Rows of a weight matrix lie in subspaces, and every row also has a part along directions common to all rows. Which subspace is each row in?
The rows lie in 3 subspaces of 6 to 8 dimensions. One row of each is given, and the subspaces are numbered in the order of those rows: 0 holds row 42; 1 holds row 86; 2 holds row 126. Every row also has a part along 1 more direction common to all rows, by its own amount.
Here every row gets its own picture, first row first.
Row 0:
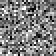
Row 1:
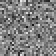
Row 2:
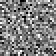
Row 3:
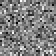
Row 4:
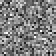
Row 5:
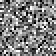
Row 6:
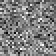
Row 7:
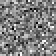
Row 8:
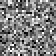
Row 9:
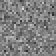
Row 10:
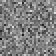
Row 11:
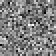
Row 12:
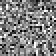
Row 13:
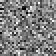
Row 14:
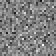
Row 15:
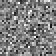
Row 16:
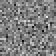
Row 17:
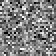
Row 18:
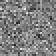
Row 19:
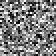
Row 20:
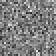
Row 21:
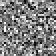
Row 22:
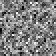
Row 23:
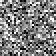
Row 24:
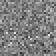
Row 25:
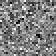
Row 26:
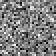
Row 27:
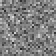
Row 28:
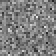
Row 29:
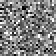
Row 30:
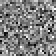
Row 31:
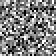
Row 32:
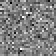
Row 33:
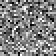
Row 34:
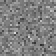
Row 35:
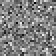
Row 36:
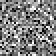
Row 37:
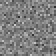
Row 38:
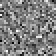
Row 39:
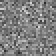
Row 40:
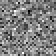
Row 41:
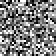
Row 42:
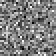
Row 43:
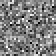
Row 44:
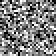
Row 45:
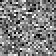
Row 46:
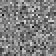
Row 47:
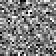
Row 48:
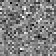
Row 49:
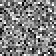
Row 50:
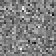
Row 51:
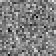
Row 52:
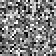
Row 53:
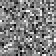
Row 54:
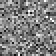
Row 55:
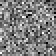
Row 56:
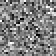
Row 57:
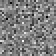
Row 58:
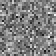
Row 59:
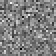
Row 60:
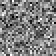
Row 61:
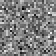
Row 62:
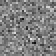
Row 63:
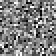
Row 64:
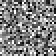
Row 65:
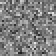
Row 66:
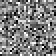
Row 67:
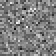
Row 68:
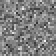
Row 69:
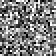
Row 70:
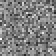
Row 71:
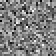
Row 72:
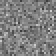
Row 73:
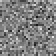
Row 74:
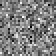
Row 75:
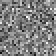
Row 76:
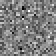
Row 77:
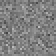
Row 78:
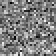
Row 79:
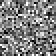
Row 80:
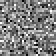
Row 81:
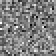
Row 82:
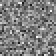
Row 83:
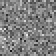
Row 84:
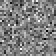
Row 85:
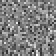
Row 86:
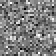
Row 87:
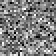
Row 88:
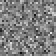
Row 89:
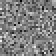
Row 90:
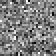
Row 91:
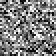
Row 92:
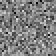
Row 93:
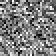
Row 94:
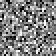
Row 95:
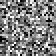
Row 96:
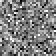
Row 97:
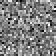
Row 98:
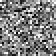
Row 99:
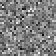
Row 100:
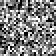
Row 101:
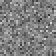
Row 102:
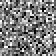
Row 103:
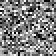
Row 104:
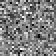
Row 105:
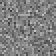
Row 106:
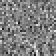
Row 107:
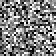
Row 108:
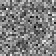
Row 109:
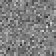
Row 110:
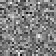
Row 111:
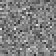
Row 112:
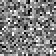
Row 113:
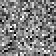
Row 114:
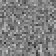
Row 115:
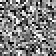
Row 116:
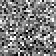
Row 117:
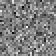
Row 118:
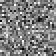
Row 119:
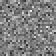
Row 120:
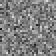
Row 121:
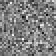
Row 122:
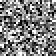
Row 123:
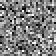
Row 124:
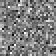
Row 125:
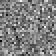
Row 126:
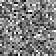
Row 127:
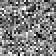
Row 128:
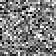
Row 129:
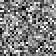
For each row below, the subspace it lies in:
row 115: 1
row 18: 2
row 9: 1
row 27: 2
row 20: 2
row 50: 1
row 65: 1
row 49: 2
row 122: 1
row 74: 2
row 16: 0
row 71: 1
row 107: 0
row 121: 2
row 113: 1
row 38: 2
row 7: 1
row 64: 2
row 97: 0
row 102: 1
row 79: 0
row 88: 1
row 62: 1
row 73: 2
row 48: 0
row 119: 0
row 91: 1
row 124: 0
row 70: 2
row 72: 2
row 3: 2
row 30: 2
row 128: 2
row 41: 0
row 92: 1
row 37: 0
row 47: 0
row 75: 2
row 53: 1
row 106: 2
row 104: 0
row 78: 1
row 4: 0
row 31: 1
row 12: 2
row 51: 2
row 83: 0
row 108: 1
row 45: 2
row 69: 0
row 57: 0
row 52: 0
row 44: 2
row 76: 1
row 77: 1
